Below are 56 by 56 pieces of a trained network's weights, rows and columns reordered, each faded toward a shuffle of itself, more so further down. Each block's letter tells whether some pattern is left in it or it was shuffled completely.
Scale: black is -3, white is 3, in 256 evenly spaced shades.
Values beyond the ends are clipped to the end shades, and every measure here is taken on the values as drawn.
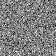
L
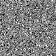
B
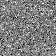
L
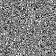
B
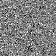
B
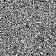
B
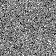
L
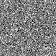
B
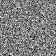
B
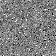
L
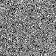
B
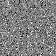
L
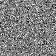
L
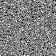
L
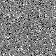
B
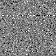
B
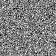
L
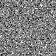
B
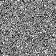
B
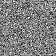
B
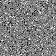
L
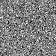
L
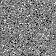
L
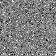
B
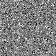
L
